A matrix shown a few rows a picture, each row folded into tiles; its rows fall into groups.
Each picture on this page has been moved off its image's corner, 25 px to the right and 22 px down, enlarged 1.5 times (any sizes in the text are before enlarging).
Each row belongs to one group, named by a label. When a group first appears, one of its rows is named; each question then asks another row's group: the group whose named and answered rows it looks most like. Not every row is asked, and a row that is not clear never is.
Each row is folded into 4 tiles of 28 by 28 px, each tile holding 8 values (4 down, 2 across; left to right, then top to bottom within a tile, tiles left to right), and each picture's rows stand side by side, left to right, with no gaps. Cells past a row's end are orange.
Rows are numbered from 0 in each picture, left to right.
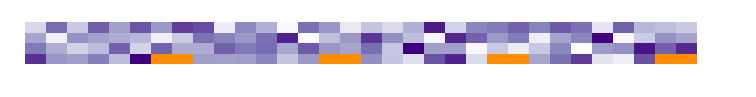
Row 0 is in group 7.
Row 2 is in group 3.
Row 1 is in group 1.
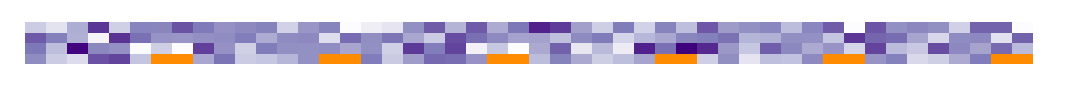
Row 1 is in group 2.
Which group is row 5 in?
2
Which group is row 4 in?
2
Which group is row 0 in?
3
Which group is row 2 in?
3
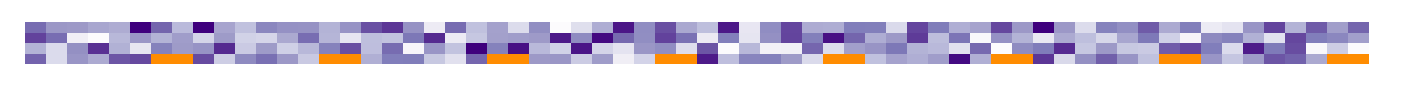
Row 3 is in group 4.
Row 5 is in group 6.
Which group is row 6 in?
7
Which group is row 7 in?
3
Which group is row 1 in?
7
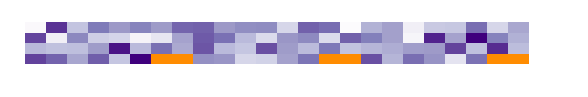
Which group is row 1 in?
2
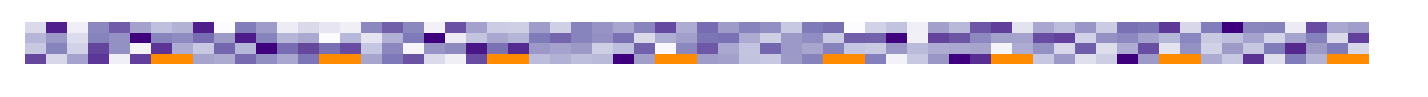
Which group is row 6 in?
6
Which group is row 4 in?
2
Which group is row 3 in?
6
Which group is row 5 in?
6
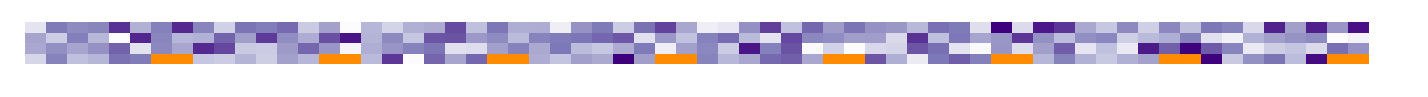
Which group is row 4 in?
3
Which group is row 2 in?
4
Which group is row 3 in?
6
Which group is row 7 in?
7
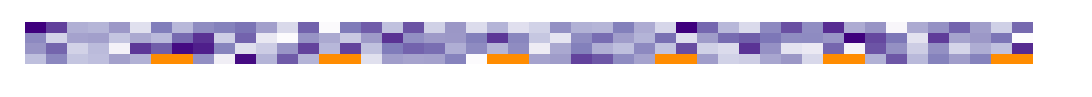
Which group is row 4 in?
4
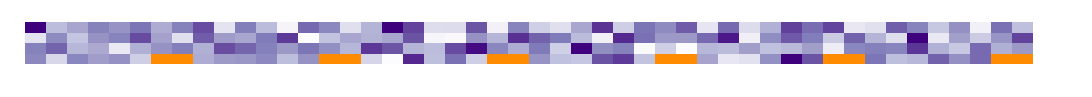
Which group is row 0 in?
7
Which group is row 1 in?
1
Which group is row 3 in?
3
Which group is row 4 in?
6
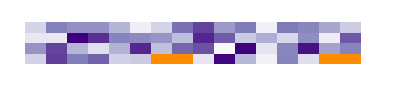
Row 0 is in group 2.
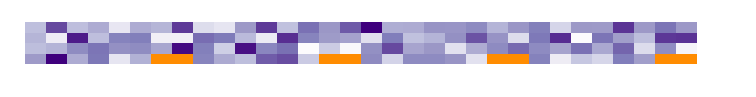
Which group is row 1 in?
3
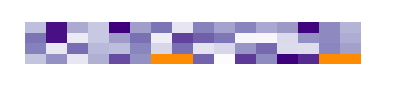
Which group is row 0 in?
6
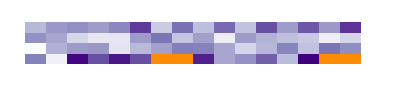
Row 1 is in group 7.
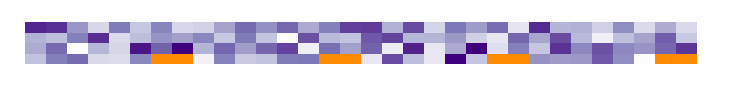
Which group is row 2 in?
6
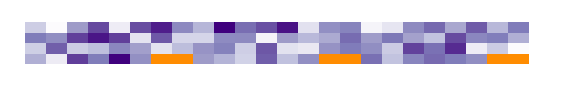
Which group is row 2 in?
3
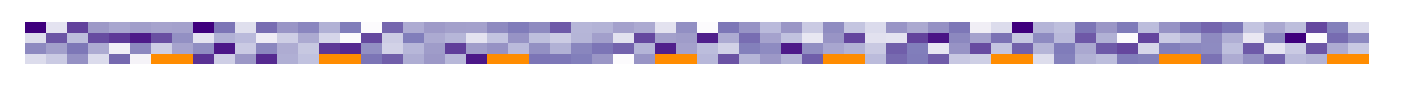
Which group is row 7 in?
1
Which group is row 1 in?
7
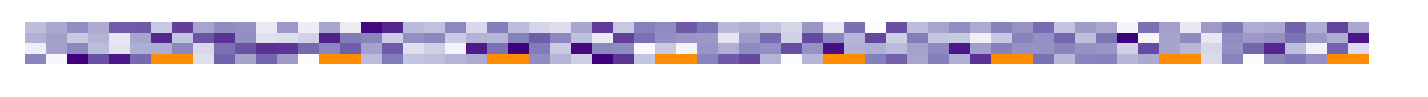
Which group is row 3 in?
3
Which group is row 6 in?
1
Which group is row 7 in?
4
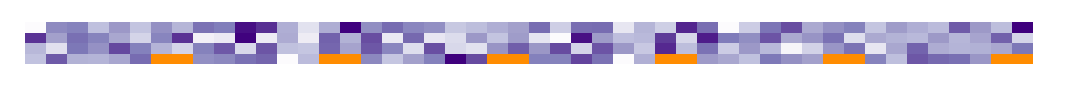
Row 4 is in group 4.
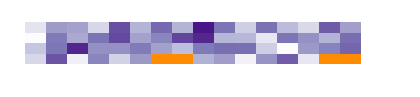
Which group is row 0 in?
4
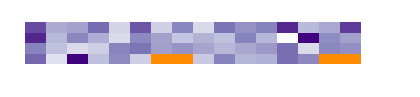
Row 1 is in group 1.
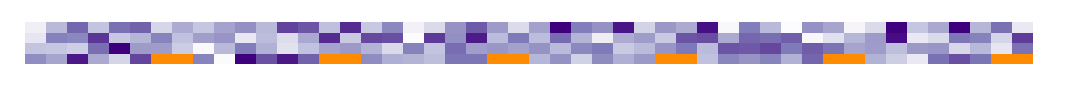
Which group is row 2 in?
6
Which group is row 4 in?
1
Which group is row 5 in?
6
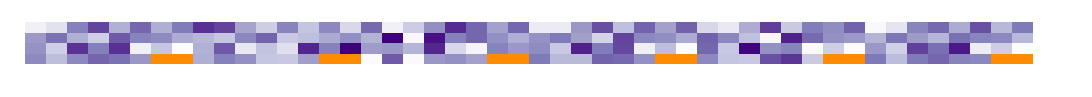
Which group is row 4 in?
3
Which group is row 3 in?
3
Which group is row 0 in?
3
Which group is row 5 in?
3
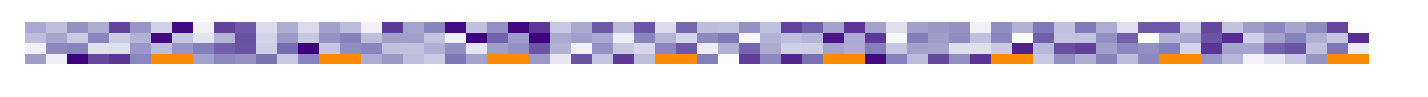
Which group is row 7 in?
2
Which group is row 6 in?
1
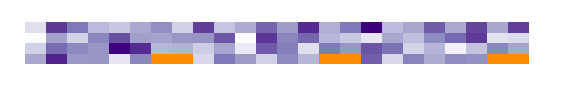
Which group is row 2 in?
7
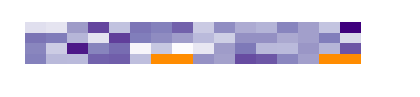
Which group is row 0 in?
3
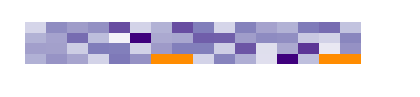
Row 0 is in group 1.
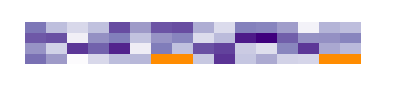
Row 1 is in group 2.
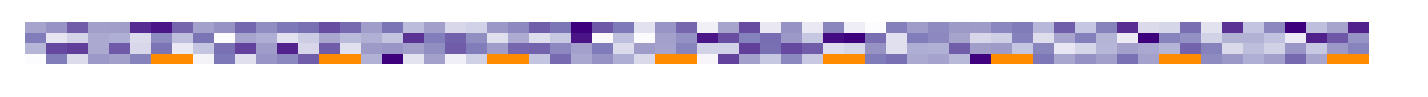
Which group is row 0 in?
1
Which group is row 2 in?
2
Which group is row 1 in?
1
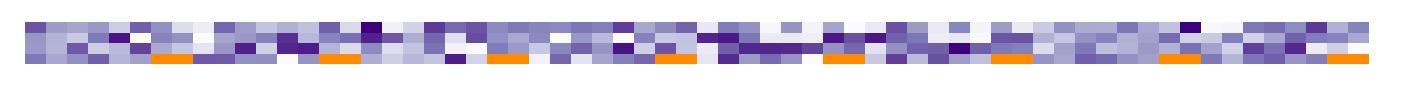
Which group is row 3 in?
1
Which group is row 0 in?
1
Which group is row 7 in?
3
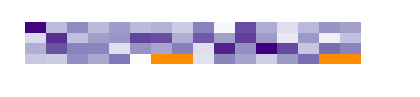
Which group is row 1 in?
1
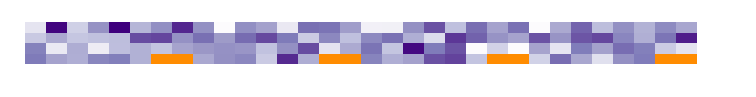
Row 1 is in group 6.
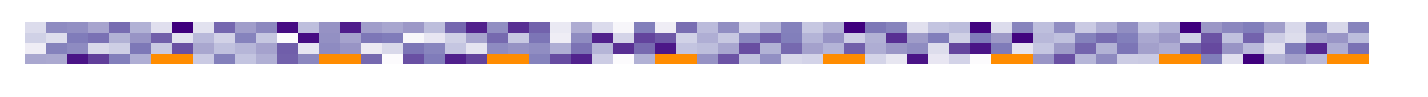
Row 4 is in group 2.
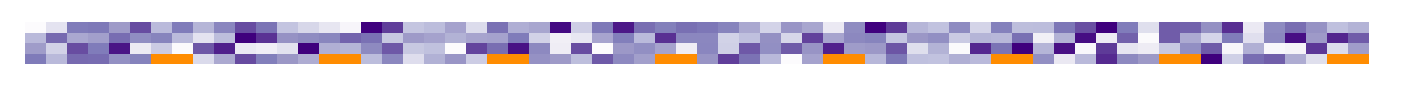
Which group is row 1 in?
2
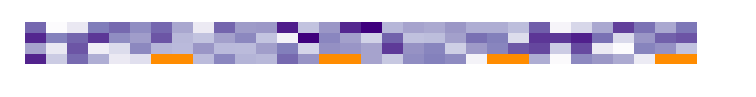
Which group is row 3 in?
4
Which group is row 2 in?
7
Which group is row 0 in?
4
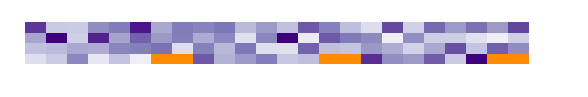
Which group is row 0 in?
4
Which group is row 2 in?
7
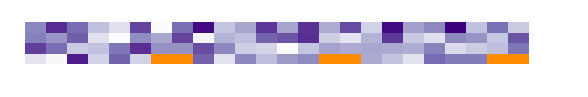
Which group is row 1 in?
7
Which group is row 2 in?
6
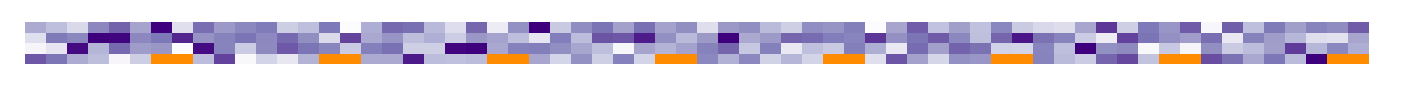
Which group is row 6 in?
3
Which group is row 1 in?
2
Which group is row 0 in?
4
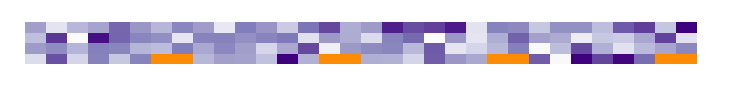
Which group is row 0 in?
4
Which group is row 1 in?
6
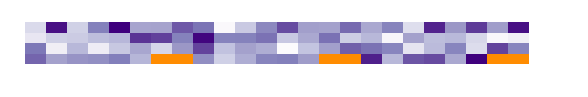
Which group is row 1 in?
4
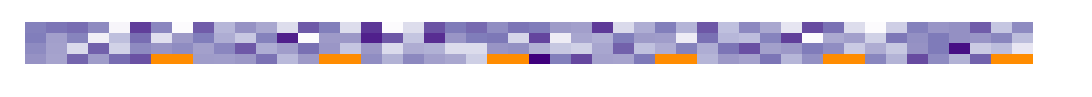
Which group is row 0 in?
2
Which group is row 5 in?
3
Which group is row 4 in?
1
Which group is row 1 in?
1
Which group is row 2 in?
4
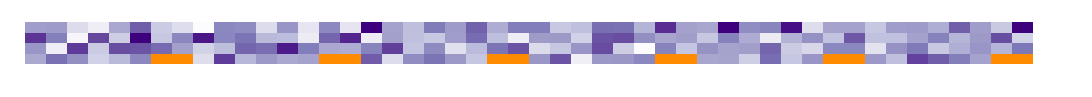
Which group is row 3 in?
4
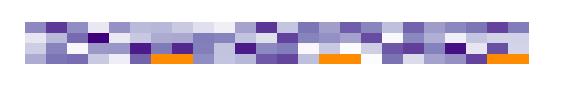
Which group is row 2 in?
1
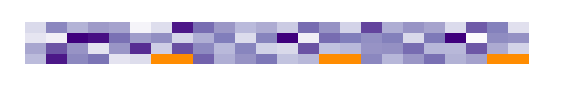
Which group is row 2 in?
1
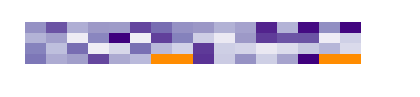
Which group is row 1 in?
7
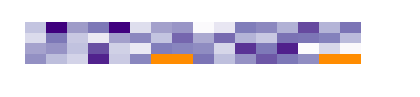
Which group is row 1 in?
3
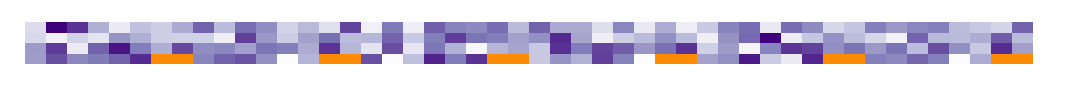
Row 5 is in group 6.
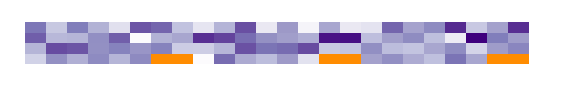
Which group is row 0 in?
1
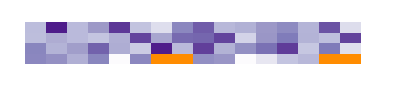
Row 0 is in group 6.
